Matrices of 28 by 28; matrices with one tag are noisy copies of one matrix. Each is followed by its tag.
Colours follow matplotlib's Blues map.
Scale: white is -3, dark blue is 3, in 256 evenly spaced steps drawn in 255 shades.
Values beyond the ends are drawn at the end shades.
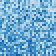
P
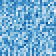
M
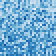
P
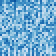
M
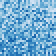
P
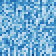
M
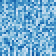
M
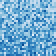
P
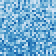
P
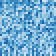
M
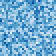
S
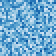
S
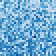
P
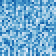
M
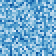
S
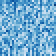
M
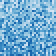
P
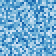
S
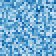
S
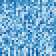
M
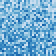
P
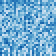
M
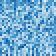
M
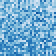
P
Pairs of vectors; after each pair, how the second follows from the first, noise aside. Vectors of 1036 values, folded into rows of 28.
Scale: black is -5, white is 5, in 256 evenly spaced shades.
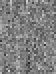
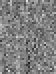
copied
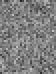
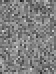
copied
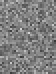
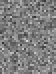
reversed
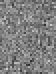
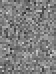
reversed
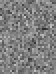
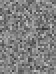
copied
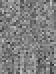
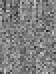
reversed
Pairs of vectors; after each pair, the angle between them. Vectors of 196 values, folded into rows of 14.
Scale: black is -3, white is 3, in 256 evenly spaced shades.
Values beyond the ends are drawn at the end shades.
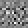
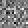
nearly opposite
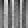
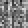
partly opposed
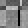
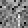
partly opposed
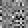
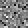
orthogonal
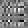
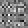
nearly parallel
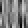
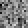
partly aligned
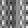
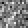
partly opposed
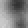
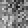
partly aligned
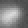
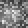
partly aligned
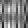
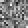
orthogonal
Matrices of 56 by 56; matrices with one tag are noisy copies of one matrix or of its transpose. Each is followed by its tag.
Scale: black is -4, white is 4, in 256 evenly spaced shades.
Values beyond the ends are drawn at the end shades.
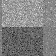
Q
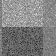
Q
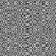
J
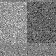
Q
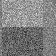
Q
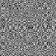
J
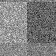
Q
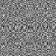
J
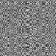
J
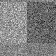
Q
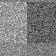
Q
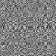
J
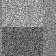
Q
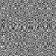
J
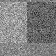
Q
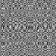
J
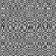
J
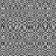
J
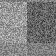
Q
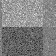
Q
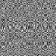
J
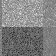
Q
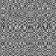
J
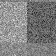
Q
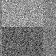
Q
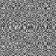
J
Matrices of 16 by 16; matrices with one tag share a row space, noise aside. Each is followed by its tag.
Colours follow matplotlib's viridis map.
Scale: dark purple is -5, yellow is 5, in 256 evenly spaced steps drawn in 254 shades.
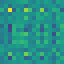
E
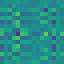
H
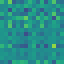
E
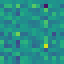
H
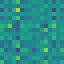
H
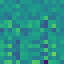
H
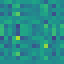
H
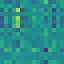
H
